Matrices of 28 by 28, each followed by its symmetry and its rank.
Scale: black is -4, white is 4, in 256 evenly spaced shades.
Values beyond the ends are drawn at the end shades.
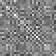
symmetric, rank five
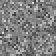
symmetric, full rank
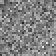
symmetric, full rank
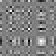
symmetric, rank two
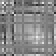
symmetric, rank two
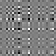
symmetric, rank one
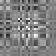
symmetric, rank two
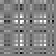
symmetric, rank one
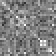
symmetric, rank five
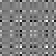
symmetric, rank one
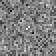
symmetric, full rank
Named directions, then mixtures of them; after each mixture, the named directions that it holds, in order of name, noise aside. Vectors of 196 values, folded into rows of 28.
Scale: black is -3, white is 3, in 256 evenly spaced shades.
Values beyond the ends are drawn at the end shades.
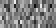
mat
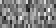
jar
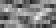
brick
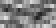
brick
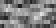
brick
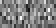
jar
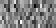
mat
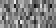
mat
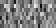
mat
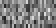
jar, mat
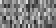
jar, mat
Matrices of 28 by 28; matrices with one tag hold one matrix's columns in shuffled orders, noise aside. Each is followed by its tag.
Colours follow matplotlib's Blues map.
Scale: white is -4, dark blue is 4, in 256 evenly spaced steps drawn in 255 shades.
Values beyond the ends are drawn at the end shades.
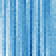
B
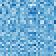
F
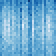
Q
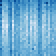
Q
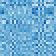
F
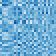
F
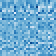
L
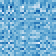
L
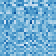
F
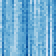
B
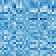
L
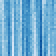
B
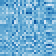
F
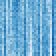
B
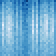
Q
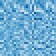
L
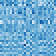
F
